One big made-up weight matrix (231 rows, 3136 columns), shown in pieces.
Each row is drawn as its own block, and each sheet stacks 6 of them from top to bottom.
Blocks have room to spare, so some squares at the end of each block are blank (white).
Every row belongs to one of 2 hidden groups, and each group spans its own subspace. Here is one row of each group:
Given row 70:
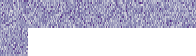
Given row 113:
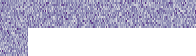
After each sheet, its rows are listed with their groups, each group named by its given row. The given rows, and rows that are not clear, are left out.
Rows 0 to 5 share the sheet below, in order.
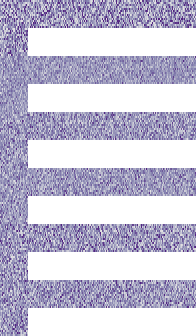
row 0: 70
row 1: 70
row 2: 70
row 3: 113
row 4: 113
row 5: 70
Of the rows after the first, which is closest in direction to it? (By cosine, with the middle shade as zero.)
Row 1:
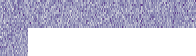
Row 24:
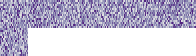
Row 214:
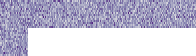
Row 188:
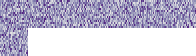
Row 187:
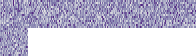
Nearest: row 187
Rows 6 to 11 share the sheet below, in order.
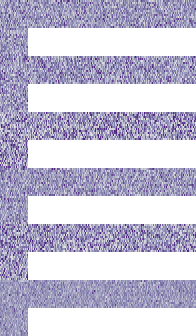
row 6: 113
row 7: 70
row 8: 113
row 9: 113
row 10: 113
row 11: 70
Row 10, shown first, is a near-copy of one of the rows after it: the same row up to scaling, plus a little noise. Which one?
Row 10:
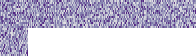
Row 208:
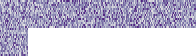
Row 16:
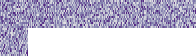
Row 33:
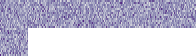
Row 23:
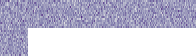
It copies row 16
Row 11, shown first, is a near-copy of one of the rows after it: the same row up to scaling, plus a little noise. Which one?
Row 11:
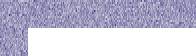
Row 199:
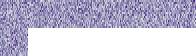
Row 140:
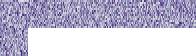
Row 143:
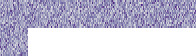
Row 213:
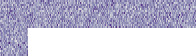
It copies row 140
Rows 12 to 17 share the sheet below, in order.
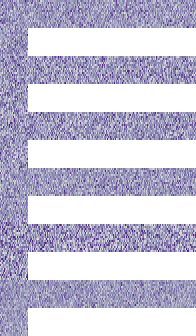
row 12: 70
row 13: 70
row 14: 70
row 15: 113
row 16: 113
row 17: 113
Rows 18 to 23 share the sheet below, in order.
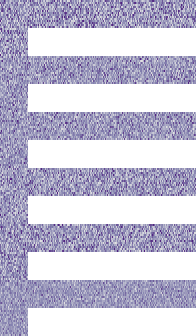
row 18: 113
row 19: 70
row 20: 70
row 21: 70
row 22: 113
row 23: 113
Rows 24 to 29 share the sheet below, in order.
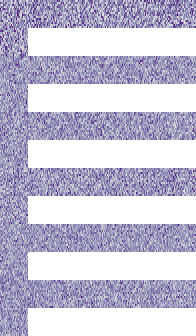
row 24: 70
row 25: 70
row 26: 70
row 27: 70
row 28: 70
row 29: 113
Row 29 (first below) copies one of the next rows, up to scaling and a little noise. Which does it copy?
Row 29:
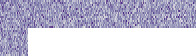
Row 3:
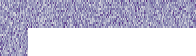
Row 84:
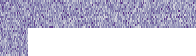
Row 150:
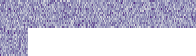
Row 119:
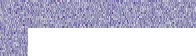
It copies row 84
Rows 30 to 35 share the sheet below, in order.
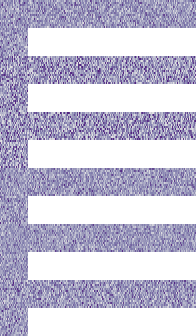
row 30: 70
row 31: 70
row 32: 113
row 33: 113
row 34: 113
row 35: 70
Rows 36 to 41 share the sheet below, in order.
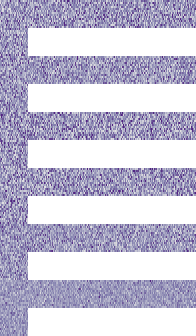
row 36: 113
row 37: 70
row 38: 113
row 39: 113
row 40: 113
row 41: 113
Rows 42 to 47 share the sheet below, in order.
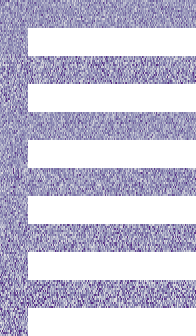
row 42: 113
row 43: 70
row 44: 70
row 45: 70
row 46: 113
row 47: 113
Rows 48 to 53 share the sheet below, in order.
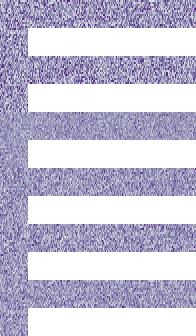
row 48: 113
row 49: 113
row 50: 113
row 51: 70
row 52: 70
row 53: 113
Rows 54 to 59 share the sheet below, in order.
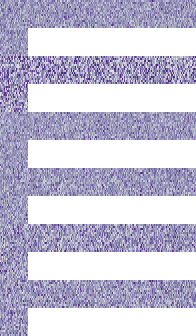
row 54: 113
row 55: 70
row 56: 113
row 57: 70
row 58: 70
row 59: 113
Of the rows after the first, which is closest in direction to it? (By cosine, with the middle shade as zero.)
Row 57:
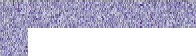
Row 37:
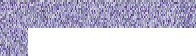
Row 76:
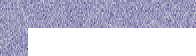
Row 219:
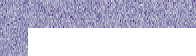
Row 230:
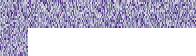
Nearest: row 230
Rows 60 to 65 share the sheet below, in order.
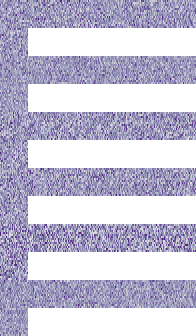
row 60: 113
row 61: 113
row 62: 70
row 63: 70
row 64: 70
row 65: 113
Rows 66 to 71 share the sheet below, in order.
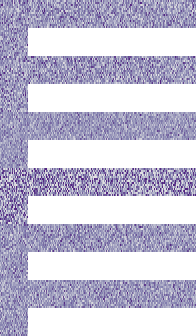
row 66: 70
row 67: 70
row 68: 70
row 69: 70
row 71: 113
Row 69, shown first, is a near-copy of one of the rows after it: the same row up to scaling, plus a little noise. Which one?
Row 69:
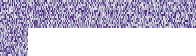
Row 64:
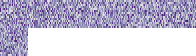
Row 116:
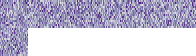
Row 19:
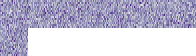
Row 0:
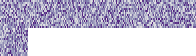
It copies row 64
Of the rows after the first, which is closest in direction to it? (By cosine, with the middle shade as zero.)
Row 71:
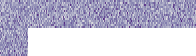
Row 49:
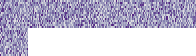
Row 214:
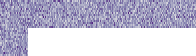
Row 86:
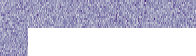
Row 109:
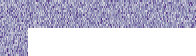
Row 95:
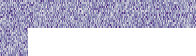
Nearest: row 86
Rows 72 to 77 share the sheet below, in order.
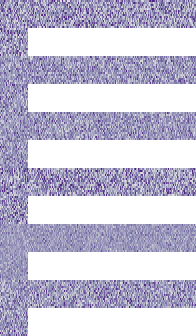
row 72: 113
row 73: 70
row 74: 113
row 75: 70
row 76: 70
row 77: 113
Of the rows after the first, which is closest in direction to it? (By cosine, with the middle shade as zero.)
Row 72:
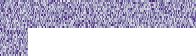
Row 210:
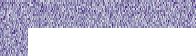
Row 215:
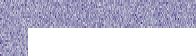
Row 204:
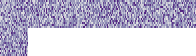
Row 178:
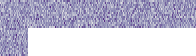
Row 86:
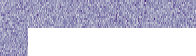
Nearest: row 215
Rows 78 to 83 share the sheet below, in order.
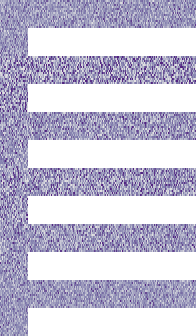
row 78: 113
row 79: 113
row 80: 70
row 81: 70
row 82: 70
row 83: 70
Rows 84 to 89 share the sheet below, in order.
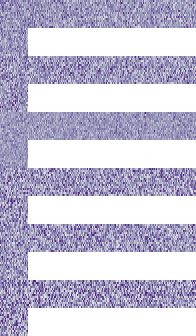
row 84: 113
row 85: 70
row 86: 113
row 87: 113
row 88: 70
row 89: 70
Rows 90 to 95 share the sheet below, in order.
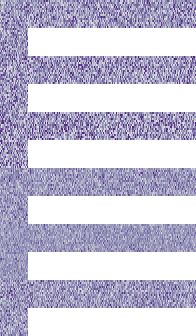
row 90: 113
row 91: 70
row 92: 113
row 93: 70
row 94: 113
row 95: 70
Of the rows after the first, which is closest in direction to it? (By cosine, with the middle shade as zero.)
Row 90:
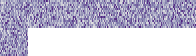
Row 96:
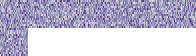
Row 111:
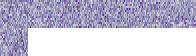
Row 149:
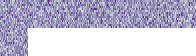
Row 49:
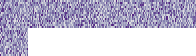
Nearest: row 96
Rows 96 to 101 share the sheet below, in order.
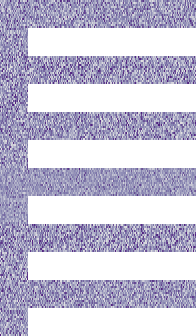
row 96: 113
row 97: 70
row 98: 113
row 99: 113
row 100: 113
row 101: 113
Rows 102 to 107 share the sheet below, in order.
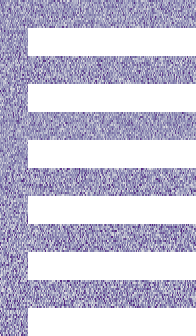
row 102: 113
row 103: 113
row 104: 70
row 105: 113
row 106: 113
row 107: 113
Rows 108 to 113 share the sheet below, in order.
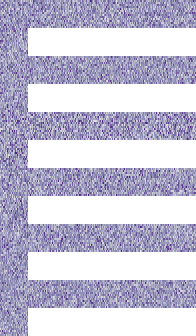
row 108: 70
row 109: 70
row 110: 70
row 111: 70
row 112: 70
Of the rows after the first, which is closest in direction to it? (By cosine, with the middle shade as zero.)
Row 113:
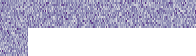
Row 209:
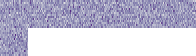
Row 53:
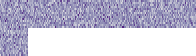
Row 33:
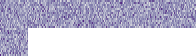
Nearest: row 33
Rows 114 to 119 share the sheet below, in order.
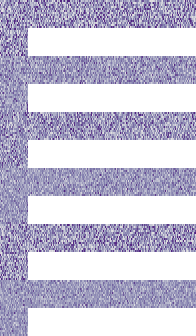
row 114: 113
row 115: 113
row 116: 70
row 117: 113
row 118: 113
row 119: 113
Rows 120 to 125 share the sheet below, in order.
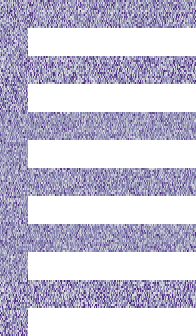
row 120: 70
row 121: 113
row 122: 113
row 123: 113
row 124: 113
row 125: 113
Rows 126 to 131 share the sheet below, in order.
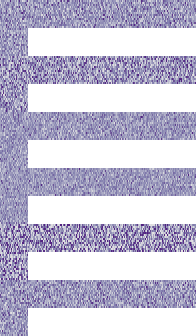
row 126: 113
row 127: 70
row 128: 70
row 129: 113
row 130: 113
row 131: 113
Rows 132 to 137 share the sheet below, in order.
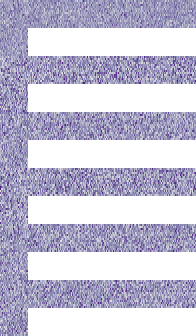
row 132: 70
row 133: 113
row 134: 70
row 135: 113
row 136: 70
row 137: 70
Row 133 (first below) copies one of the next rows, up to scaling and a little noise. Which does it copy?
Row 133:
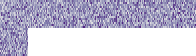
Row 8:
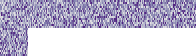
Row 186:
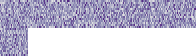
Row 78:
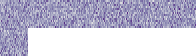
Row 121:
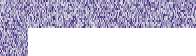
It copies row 8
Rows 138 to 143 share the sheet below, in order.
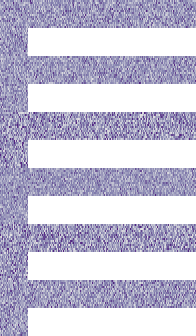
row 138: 70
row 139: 113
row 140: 70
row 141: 70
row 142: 70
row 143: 70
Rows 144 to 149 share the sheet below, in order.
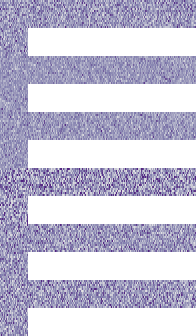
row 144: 70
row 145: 70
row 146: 70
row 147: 113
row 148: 113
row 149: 70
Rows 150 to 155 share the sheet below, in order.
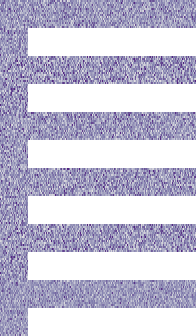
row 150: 113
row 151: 113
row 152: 70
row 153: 113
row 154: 113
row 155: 113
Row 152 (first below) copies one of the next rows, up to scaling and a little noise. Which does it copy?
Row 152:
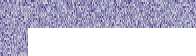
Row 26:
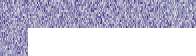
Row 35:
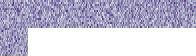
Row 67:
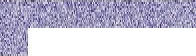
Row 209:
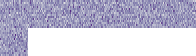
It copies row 67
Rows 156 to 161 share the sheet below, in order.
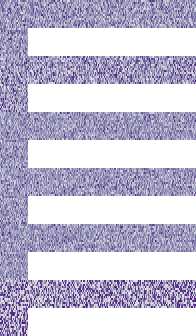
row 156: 113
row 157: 113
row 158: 113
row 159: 113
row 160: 113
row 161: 113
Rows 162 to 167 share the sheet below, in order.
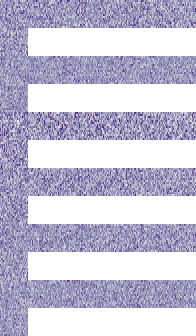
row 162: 113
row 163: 113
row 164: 70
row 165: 70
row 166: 113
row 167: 113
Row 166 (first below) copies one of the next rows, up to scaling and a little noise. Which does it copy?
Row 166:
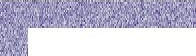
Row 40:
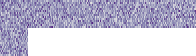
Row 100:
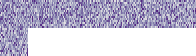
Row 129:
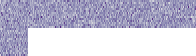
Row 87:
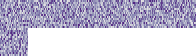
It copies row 100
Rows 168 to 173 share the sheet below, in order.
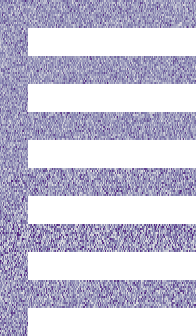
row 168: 70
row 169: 113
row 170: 113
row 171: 70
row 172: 70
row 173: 113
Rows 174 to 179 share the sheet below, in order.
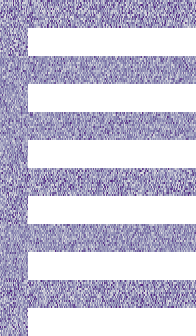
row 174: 70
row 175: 70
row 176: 70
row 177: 70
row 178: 113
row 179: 70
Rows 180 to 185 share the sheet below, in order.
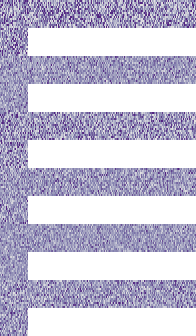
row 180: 70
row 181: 70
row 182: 113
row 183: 70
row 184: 113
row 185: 113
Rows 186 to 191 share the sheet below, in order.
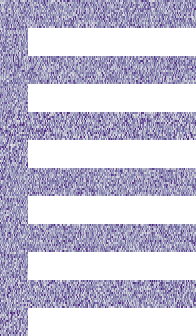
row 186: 113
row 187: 70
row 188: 113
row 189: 113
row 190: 113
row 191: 113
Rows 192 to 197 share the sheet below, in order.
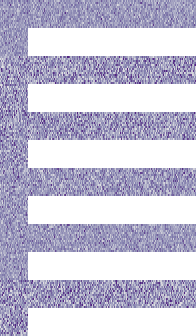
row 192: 70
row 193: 113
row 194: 70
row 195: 70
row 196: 113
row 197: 70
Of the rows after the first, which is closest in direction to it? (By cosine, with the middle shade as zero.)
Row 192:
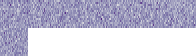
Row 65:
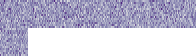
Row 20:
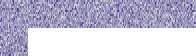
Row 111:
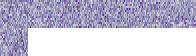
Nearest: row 111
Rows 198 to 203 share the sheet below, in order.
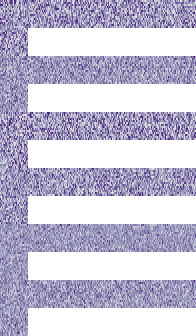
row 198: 70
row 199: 70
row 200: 70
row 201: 113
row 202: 113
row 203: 70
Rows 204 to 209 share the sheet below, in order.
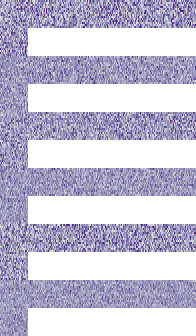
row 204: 113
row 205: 113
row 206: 113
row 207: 113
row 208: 113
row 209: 70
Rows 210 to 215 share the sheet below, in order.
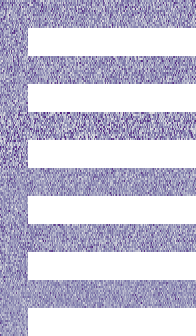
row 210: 70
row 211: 70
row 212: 113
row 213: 70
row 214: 113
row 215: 113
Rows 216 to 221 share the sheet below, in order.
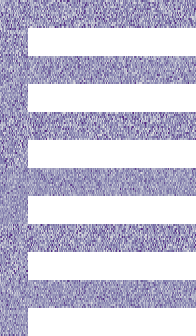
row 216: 113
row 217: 70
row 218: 70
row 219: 70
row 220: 70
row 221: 113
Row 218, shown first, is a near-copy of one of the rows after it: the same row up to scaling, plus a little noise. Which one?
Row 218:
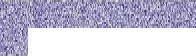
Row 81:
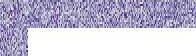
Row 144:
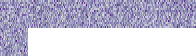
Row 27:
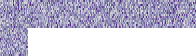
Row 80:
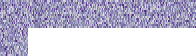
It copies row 80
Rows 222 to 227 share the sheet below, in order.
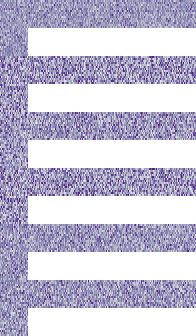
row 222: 70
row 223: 113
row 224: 113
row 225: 113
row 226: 70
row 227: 113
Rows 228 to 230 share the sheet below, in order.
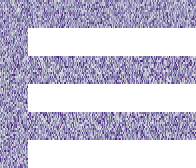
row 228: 70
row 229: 70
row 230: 70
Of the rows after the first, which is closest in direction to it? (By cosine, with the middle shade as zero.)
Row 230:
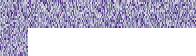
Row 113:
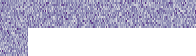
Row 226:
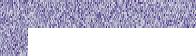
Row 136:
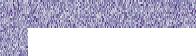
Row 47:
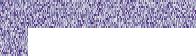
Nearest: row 136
